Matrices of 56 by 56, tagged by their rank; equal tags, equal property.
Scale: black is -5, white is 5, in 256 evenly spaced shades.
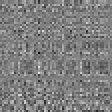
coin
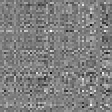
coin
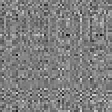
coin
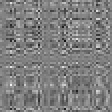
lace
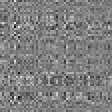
coin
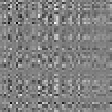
lace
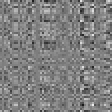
lace
